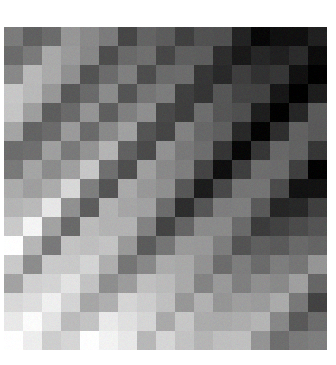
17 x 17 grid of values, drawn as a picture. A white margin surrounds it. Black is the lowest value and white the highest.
The halves do not mirror each other. The ninth with the highest average is the bottom left. The grain runs diagonally up to the right. The top right is the ninth with the lowest average. The field climbs toward the bottom left.
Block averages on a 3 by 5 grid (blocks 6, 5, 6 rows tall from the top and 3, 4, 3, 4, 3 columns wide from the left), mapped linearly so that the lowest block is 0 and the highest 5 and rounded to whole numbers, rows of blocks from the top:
32210 / 43211 / 55432
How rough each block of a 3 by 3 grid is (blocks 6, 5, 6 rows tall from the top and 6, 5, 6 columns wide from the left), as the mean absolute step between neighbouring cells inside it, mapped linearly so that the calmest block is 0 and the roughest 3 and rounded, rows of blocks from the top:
110 | 321 | 100
